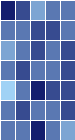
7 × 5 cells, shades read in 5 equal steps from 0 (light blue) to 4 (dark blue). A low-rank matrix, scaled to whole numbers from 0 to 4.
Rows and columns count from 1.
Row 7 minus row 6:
0 -1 2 0 -2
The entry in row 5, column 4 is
3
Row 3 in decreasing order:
3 3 2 2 1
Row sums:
12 12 11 12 12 12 11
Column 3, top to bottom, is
1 3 3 2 4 2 4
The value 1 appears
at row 1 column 3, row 3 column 1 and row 7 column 5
